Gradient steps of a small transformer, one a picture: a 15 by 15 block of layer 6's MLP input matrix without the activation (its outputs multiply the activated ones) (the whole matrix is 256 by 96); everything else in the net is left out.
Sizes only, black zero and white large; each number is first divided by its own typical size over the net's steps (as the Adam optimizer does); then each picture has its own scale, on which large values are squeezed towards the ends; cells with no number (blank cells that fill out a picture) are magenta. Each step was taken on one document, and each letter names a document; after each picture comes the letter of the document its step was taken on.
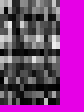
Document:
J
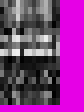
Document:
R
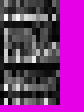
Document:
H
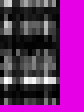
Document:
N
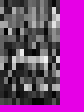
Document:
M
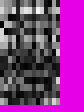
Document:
J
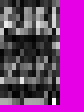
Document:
J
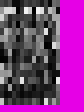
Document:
J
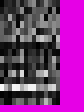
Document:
M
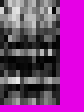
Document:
R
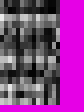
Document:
J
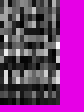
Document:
H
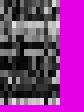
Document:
R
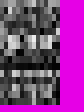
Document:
R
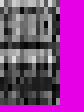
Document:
R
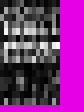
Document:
H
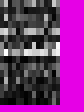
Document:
H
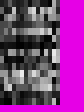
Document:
M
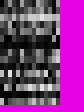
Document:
M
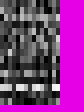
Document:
M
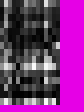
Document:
N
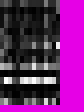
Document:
N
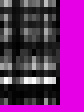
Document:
N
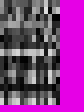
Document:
R
